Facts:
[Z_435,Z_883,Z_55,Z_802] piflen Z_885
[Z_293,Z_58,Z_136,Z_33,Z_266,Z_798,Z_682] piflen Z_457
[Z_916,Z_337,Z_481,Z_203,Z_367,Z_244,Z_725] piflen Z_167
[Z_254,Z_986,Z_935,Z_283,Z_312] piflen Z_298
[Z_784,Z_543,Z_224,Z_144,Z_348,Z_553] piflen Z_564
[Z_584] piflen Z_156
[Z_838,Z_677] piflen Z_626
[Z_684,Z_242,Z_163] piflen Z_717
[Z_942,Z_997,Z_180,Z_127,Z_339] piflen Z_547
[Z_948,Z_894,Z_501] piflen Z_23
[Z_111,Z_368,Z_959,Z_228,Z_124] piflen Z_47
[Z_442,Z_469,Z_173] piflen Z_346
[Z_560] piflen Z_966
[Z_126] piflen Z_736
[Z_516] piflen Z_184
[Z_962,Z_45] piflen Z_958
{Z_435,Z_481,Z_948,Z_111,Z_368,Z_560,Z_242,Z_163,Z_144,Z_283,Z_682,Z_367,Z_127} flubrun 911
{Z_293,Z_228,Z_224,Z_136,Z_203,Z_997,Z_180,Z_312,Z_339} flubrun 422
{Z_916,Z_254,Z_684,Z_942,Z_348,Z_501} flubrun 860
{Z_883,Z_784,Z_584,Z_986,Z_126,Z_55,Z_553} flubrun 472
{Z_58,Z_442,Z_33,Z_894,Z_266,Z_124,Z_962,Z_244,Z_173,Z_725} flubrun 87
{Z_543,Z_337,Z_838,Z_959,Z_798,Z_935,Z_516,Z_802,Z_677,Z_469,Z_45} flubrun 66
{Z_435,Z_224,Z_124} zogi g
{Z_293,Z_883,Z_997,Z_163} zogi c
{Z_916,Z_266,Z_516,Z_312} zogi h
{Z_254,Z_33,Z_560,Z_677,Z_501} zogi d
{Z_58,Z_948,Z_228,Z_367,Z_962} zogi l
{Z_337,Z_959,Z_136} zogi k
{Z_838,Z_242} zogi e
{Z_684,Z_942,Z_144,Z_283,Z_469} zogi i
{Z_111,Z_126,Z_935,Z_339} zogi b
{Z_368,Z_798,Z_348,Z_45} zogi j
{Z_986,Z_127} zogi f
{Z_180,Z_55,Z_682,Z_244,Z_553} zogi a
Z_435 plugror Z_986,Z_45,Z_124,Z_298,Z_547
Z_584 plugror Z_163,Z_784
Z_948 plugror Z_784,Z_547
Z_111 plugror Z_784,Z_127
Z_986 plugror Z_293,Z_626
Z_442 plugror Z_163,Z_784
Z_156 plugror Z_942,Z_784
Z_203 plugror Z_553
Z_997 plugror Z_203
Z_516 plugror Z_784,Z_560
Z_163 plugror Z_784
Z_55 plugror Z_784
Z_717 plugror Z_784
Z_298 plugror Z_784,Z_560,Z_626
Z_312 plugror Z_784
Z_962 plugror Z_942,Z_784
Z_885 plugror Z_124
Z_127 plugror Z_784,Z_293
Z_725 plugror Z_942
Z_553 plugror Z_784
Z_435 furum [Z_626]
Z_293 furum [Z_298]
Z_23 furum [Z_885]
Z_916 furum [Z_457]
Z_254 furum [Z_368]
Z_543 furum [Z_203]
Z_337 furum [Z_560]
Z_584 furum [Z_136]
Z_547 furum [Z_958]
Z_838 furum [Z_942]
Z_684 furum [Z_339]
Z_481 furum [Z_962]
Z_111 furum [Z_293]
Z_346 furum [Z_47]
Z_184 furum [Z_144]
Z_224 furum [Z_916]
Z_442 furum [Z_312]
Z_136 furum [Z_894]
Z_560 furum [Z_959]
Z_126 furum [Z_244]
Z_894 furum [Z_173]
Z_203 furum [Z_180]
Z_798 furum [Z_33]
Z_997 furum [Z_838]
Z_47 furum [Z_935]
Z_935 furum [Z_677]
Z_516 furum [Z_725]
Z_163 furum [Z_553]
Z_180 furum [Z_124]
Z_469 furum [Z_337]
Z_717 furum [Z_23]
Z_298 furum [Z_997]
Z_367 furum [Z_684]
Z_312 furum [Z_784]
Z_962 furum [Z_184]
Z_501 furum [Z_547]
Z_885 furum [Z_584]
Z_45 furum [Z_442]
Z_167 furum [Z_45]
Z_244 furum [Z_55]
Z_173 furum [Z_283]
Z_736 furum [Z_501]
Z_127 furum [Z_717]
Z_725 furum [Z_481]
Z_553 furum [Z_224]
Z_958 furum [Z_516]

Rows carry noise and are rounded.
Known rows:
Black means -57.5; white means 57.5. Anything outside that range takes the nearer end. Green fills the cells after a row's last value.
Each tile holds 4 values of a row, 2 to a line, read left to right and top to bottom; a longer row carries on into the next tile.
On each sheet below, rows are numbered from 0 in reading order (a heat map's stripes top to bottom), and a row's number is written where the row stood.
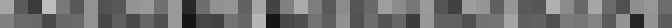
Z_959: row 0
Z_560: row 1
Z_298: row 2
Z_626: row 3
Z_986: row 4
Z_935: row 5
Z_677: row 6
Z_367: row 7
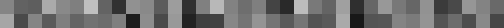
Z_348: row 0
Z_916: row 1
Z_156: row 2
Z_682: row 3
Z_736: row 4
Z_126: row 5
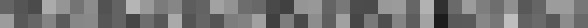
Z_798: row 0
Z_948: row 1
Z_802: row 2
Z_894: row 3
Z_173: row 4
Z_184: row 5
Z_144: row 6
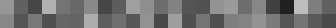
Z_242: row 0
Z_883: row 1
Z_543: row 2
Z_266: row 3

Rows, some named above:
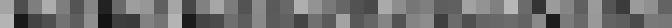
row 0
Z_626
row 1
Z_717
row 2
Z_626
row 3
Z_948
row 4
Z_798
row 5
Z_435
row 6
Z_337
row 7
Z_935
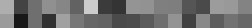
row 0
Z_167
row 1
Z_516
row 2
Z_224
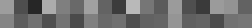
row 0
Z_180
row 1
Z_959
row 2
Z_935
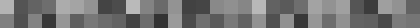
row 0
Z_725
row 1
Z_55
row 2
Z_501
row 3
Z_481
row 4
Z_935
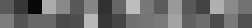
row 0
Z_136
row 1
Z_457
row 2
Z_339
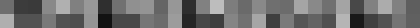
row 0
Z_293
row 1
Z_298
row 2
Z_156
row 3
Z_124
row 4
Z_626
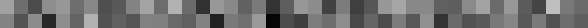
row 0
Z_367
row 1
Z_469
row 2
Z_337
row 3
Z_885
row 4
Z_442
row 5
Z_45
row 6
Z_242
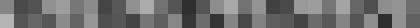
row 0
Z_684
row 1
Z_163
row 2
Z_584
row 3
Z_111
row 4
Z_367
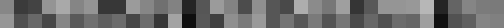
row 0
Z_997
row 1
Z_553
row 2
Z_23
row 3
Z_228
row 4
Z_962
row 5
Z_958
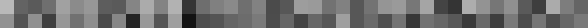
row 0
Z_481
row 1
Z_203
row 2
Z_547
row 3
Z_127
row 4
Z_784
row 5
Z_312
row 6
Z_838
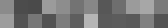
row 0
Z_254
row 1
Z_942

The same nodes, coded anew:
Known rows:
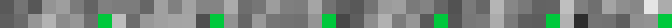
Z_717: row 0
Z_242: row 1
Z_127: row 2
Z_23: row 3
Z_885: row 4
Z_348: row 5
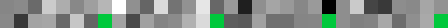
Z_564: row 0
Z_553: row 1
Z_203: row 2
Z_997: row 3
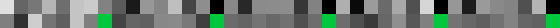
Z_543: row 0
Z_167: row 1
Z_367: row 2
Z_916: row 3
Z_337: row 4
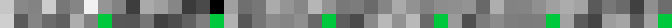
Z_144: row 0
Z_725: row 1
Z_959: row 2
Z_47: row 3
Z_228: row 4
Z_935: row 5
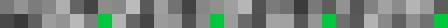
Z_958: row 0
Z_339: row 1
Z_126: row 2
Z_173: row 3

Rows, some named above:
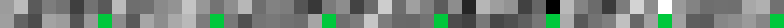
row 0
Z_126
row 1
Z_442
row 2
Z_962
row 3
Z_584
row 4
Z_481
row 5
Z_798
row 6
Z_254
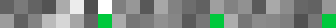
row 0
Z_457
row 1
Z_948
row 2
Z_948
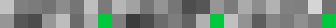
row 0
Z_45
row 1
Z_516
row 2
Z_124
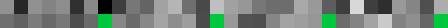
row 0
Z_367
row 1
Z_156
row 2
Z_501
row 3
Z_298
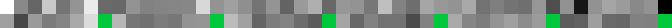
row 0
Z_553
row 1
Z_942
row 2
Z_435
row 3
Z_986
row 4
Z_560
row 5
Z_203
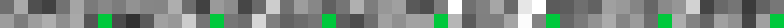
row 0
Z_838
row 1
Z_958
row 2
Z_584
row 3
Z_547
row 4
Z_224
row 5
Z_717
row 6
Z_111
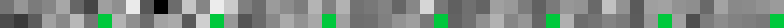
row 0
Z_958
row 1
Z_293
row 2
Z_312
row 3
Z_469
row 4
Z_717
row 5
Z_55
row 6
Z_228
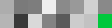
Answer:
Z_784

